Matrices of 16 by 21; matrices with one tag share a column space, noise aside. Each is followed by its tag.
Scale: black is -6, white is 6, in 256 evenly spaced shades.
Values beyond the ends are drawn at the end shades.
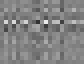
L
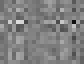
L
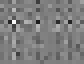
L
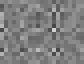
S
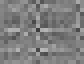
S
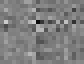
L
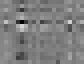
L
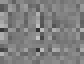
S
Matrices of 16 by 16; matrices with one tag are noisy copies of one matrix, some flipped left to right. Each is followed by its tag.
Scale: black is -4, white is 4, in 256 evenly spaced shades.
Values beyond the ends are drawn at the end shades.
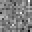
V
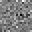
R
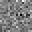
R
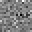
R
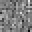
V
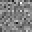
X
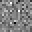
X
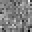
V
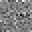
R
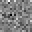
R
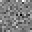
R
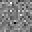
X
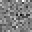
R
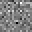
X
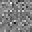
X
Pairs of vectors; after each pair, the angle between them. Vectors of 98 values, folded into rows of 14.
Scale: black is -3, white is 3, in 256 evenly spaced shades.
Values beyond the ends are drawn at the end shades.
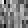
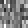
nearly opposite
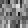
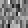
nearly opposite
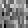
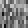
nearly parallel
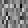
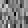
partly aligned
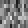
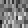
partly aligned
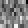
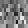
partly aligned
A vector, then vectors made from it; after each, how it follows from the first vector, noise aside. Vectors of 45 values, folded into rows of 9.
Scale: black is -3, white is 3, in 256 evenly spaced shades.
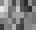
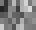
negated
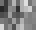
negated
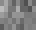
shrunk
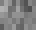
shrunk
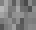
shrunk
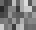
negated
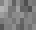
shrunk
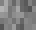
shrunk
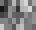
negated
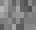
shrunk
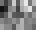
negated
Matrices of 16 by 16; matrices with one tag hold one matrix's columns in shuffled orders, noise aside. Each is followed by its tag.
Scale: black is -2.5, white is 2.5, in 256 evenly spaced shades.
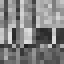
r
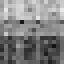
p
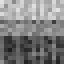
p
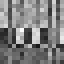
r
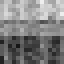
p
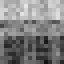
p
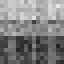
p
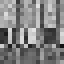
r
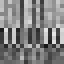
r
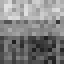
p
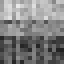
p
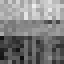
p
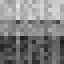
p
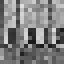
r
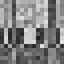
r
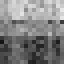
p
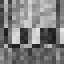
r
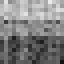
p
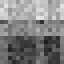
p
